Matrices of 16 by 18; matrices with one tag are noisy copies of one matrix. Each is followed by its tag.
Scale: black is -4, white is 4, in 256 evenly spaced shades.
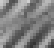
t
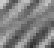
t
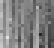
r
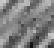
t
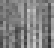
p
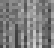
p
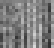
p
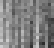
r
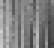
r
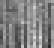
p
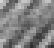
t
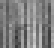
p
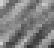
t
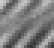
t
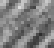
t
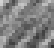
t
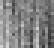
r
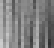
r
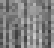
p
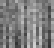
p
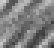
t
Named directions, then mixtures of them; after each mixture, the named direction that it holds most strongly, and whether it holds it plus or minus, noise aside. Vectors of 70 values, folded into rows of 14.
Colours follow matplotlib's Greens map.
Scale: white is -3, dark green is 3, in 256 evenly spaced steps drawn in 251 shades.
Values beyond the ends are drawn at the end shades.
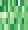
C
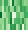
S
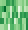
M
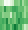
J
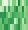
C, minus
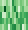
M, plus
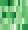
J, minus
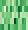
M, minus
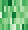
S, minus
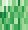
C, minus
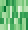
M, plus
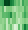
J, minus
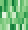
S, plus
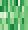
C, plus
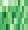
C, minus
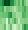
J, minus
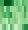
J, minus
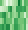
M, minus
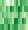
M, minus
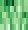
M, plus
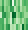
S, minus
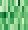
C, minus
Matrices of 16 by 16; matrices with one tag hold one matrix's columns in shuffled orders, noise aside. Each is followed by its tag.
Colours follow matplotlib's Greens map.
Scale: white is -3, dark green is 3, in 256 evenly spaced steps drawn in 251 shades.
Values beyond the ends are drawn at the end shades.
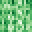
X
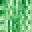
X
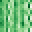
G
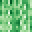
X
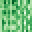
X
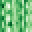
G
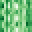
G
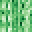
G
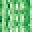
G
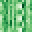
G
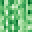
X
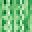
X
